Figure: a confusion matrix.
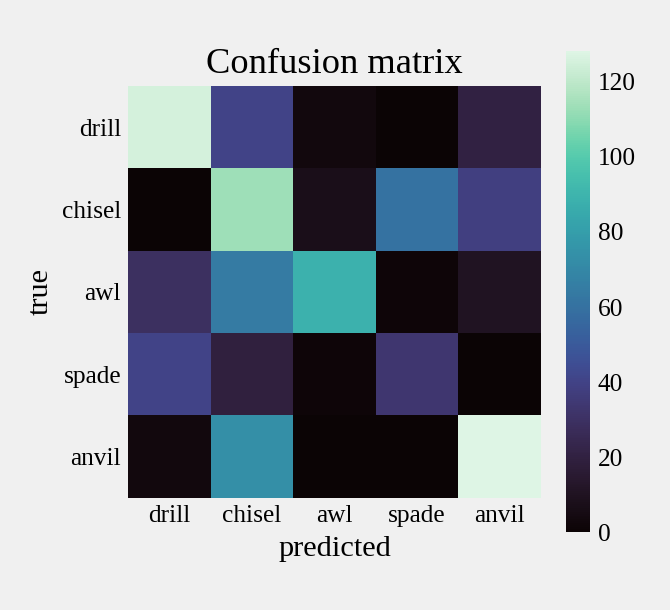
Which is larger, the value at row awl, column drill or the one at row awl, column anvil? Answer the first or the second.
the first
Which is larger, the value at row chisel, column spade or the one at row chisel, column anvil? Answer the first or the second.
the first
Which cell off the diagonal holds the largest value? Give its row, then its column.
anvil, chisel
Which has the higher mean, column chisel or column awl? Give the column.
chisel
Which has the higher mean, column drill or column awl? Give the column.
drill
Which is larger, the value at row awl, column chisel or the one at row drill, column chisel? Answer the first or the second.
the first
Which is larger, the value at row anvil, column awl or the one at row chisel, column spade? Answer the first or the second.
the second
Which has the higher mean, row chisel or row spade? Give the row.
chisel
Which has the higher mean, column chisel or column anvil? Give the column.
chisel
